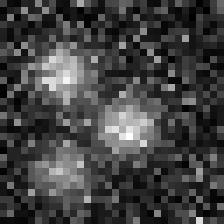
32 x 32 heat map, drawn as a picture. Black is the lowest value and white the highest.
There are three bumps. The values are skewed, with a long tail toward high values. The centre is the ninth with the highest average. Neither half mirrors the other.
